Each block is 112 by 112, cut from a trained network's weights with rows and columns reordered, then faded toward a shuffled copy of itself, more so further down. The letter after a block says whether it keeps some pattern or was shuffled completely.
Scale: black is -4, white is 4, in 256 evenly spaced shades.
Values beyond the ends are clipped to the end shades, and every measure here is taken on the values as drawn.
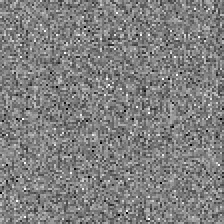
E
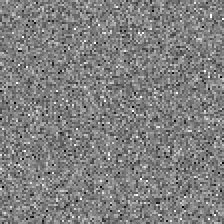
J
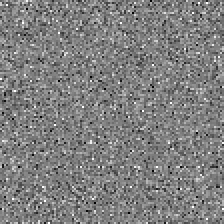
E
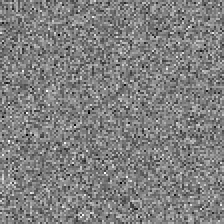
E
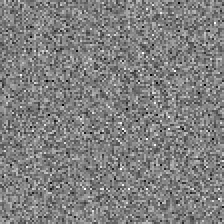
E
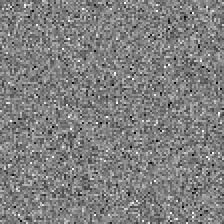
J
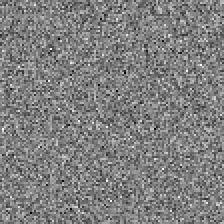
J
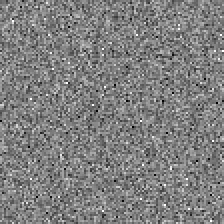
J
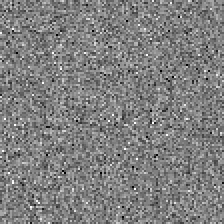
E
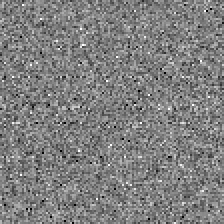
E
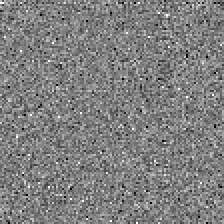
E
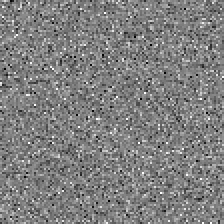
J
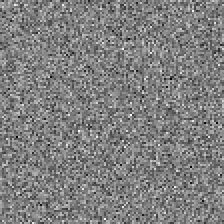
J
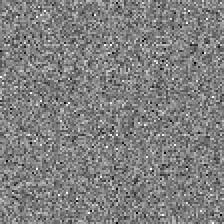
E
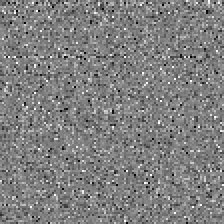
E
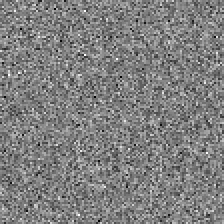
E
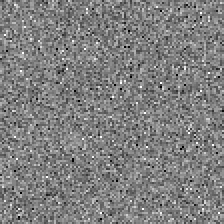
J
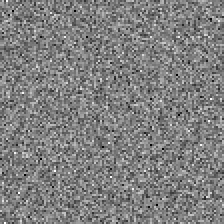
J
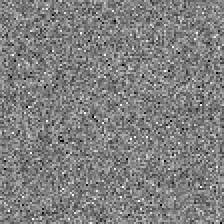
J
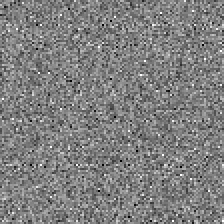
E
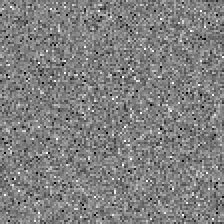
J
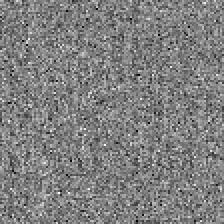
E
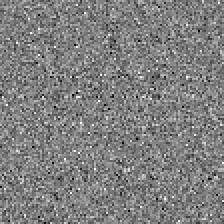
E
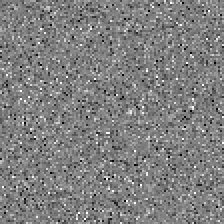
J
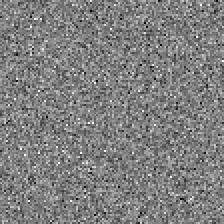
J
